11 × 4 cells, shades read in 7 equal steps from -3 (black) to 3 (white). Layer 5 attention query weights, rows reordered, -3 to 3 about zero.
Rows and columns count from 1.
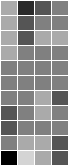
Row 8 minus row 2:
-2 1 1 0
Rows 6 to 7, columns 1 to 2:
0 0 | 0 0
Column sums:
-1 -1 4 -2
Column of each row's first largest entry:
1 1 1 1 1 1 3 3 2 2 2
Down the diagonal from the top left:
1 -1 1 0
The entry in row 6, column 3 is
0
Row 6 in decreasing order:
0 0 0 0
